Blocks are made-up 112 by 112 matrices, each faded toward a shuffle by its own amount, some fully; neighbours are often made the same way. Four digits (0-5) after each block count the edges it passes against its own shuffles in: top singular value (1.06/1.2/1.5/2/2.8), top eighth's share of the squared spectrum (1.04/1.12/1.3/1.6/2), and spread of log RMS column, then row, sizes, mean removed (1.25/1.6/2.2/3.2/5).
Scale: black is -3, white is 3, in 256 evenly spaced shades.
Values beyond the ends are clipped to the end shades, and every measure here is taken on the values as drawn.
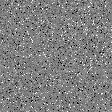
0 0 0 0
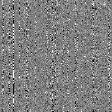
3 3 4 0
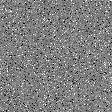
0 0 0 0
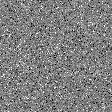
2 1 0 0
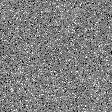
0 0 0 0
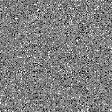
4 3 2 2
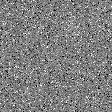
1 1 0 0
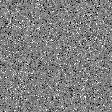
3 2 1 1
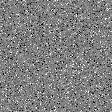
0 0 0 0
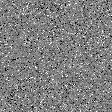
1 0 0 0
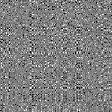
5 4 3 3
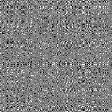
5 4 3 3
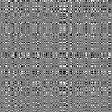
5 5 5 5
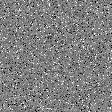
1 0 0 0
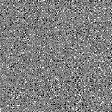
4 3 2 2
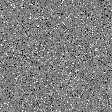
2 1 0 0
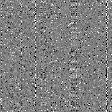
4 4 3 1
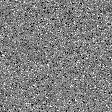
0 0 0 0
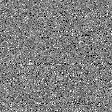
1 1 0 2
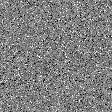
0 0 0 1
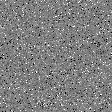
0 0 0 0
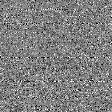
1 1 0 3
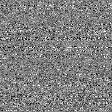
1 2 0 4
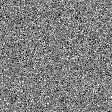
0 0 0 1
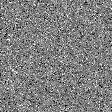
0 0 0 0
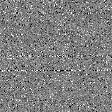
2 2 1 2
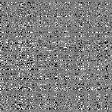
2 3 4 4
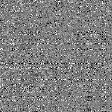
2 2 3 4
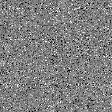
1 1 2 2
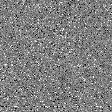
1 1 0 2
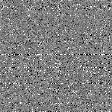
2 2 2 3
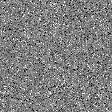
0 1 1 1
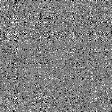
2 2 3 3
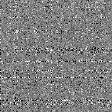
2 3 3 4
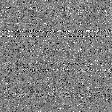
2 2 2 3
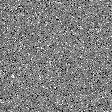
0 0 0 0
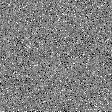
0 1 0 1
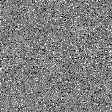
0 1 1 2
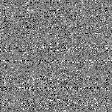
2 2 3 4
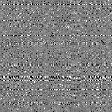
5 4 2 4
